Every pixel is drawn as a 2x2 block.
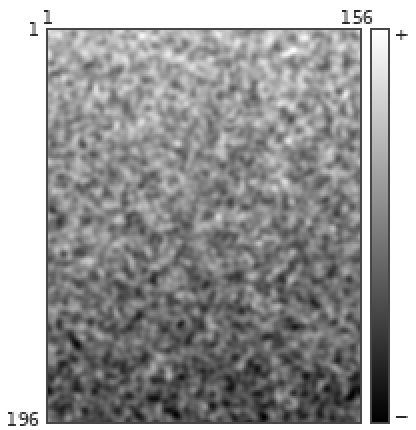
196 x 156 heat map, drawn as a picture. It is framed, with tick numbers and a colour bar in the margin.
The values follow a bell shape. No single row or column stands out from its neighbours. The field climbs toward the top. The texture is blotchy. There are no regular stripes.
